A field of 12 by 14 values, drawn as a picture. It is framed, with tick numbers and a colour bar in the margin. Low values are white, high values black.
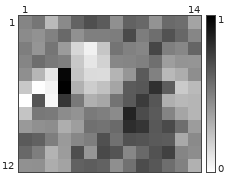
The histogram is bell-shaped. The middle left is the roughest part. In the middle left lies a patch that is rougher than the rest.
